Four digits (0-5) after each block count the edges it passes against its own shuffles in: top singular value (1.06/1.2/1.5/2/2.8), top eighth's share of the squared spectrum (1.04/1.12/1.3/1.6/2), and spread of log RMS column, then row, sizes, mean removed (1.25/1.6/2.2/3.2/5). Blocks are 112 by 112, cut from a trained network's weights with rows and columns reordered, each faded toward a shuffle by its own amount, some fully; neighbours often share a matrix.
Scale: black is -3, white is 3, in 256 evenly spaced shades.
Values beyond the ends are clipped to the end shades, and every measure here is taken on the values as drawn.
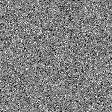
1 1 0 0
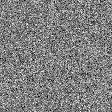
0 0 0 0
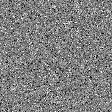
0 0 0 0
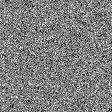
0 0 0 0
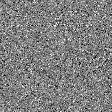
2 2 0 2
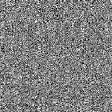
3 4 2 2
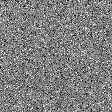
0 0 0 0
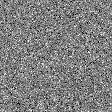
0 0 0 0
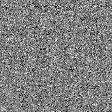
2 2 0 2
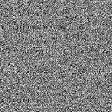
4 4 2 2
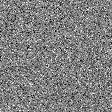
1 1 0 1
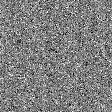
1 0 0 0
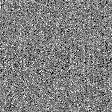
2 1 0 1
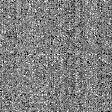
3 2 0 2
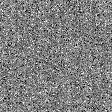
1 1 0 0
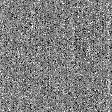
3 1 1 1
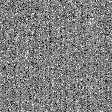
2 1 0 0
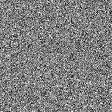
3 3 1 0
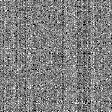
4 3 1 3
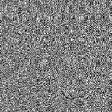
4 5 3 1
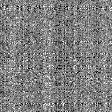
4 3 1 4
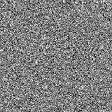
3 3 1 1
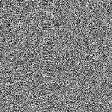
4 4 2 1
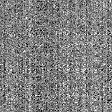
4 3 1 3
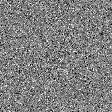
1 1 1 0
